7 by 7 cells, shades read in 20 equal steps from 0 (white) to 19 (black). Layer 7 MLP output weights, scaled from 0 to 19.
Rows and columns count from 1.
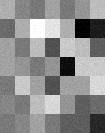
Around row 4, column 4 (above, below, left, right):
13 13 10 18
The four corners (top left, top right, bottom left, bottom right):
6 5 10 16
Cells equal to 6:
3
